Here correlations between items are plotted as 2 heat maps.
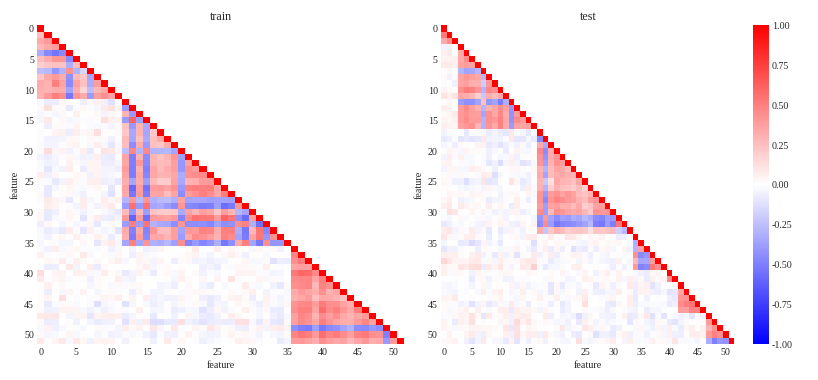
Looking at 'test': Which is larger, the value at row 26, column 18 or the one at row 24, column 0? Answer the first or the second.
the second
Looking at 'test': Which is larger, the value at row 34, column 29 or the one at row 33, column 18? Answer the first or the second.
the first
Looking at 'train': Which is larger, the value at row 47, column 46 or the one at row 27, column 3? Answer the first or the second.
the first
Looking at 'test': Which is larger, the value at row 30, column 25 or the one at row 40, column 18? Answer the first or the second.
the first
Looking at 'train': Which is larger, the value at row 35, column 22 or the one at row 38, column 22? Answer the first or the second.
the second
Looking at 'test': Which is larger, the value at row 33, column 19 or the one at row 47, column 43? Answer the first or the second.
the first
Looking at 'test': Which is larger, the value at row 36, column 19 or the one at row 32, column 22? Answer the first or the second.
the first
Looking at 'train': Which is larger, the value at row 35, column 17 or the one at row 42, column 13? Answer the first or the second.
the second
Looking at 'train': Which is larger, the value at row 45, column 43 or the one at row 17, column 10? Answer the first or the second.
the first
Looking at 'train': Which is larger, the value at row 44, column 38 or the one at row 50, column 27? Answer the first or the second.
the first
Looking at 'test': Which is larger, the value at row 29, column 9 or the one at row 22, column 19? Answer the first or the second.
the second
